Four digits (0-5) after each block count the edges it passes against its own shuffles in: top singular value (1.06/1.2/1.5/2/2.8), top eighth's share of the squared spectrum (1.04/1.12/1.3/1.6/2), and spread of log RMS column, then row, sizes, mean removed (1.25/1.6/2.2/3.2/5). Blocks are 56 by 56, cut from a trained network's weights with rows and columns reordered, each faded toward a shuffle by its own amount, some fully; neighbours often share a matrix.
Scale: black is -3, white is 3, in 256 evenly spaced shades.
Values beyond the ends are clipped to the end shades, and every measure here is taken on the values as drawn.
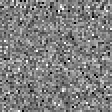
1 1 0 1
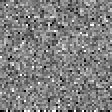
2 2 0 1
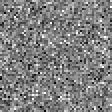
0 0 0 0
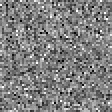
0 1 0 0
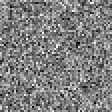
0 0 0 0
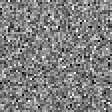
1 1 0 0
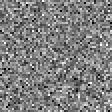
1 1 0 0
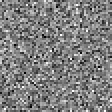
1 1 0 0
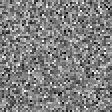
0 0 0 0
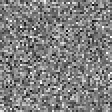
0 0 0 0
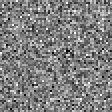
1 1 0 0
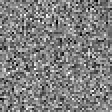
0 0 0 0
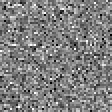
2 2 0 0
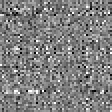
3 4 2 3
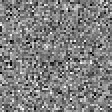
2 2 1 2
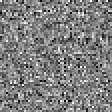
3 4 1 2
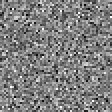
2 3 0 1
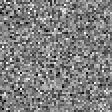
2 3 0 0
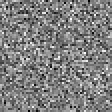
2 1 0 0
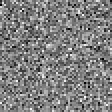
1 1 0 0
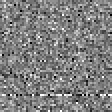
3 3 0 2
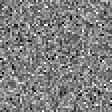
1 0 0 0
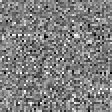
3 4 1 2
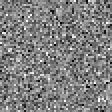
1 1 0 0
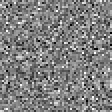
2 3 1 1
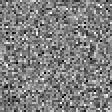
2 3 1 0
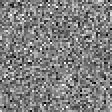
1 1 0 0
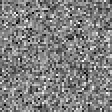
1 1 0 0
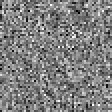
2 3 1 1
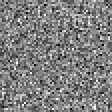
1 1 0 0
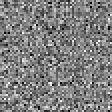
3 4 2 2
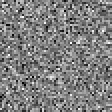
2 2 0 0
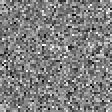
2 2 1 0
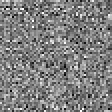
3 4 1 2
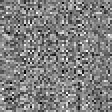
4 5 2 2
